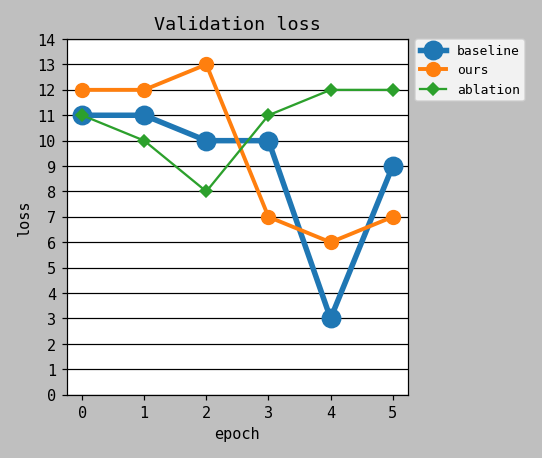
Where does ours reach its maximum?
2
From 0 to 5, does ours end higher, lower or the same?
lower
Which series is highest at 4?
ablation
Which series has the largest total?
ablation
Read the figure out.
Title: Validation loss
x-axis: epoch, ticks 0 1 2 3 4 5
y-axis: loss, ticks 0 1 2 3 4 5 6 7 8 9 10 11 12 13 14
Legend: baseline, ours, ablation
Values:
baseline: 11 11 10 10 3 9
ours: 12 12 13 7 6 7
ablation: 11 10 8 11 12 12
